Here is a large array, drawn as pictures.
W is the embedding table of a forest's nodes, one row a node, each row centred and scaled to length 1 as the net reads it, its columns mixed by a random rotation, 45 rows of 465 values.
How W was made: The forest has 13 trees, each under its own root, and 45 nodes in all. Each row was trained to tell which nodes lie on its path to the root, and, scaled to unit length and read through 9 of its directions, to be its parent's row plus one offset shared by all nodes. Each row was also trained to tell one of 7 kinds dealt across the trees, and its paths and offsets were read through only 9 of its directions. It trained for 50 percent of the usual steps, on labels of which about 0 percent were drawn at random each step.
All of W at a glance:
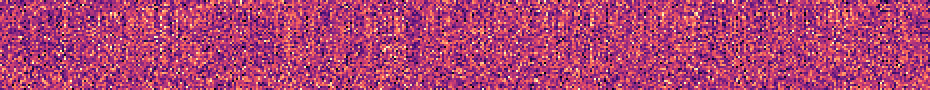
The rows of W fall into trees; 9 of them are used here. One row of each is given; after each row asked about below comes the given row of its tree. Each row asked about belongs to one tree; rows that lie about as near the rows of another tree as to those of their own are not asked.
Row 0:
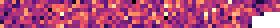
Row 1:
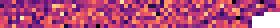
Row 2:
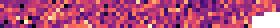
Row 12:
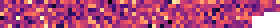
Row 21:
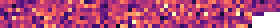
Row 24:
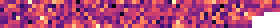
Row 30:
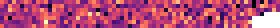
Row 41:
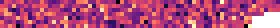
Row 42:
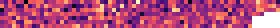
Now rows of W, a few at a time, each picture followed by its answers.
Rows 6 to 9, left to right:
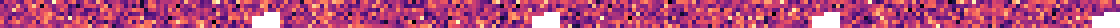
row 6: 24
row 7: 24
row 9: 12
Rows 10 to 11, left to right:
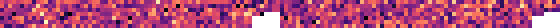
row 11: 21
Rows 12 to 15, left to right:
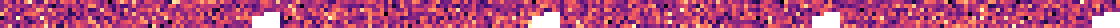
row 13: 30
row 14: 21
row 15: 1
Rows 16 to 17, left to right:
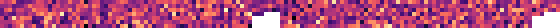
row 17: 42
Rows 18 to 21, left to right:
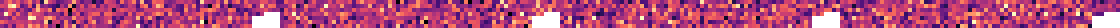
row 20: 0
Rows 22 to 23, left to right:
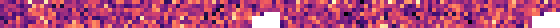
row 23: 42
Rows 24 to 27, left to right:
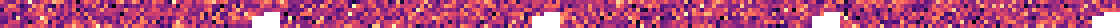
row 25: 0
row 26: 21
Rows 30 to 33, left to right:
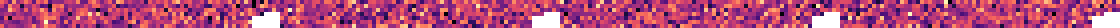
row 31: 21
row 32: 42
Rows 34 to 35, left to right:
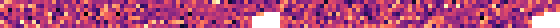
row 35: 0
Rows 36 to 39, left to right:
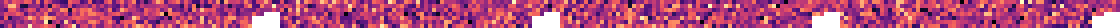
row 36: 30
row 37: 42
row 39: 0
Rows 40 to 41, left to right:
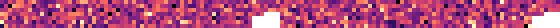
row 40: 1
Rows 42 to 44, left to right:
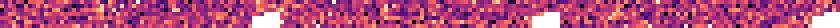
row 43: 41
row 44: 2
